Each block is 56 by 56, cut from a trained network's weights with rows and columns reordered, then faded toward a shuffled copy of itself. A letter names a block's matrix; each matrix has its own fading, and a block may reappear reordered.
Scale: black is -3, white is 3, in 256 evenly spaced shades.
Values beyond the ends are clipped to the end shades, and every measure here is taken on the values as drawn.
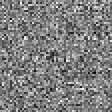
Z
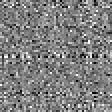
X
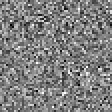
Z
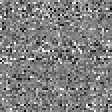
X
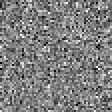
Z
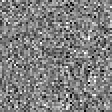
Z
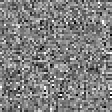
Z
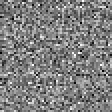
Z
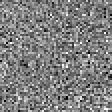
Z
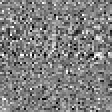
X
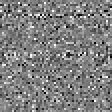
X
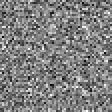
Z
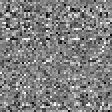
X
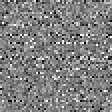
X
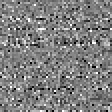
X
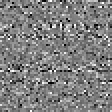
X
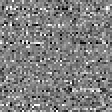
X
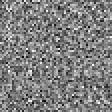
Z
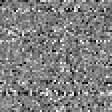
X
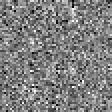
Z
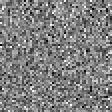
Z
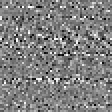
X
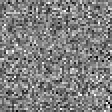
Z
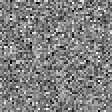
Z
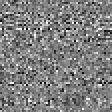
X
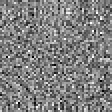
Z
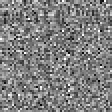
Z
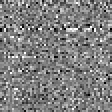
X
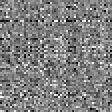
X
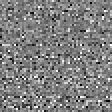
X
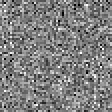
Z
